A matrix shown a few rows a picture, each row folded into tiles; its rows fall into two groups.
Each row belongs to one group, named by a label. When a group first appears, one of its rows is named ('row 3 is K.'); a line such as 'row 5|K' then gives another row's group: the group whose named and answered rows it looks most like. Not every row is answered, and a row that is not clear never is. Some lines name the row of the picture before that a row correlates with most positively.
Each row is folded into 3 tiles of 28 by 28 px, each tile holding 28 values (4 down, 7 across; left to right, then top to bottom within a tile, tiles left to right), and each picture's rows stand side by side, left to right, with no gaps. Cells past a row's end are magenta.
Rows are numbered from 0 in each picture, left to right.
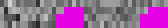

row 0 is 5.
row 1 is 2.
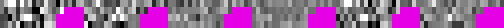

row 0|2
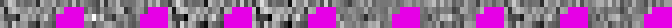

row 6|5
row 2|5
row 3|5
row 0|5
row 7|2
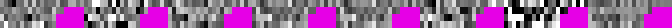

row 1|2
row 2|5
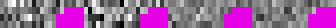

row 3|2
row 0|2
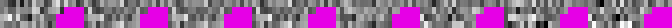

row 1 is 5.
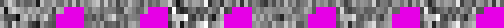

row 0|5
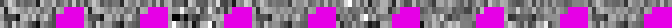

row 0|5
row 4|2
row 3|5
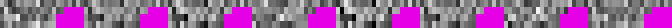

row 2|5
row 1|5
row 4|5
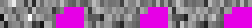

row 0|2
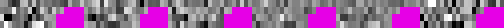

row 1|2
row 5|2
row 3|2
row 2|5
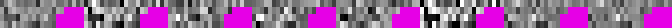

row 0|5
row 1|5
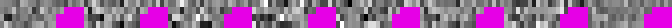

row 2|2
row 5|5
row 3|2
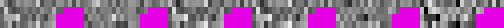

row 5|5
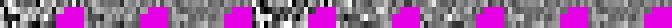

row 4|2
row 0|5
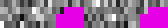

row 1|2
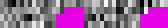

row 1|2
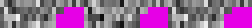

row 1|5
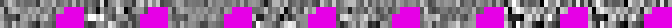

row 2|5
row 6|5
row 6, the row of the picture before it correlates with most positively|1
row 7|5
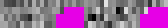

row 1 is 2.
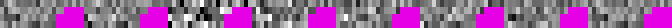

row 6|2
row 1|2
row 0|5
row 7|5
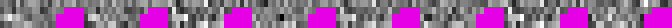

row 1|2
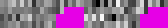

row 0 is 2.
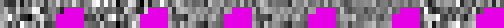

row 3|5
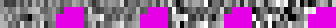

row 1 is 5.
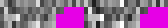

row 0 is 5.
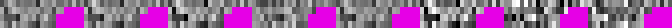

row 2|5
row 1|5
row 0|5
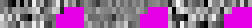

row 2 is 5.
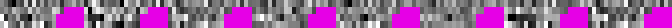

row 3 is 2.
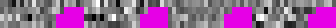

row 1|2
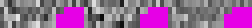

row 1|5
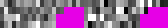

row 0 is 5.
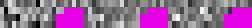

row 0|5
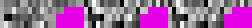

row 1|5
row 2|5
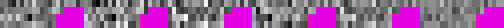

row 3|5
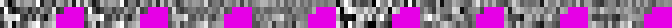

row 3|2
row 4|5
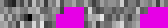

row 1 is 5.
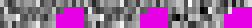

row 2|2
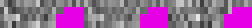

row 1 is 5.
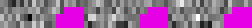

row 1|2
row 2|2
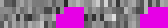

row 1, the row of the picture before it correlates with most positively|2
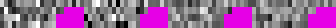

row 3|5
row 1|2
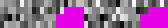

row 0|2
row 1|2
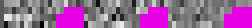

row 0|2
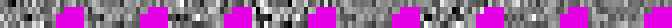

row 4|5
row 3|5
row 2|2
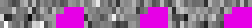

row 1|2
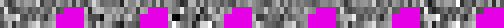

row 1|5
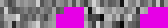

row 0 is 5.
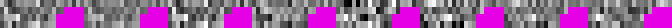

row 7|2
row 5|2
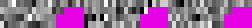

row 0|2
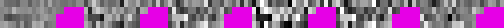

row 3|5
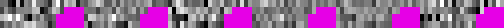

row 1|2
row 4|5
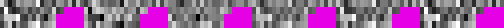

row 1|5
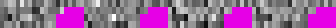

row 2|5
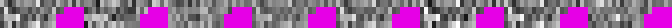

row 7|2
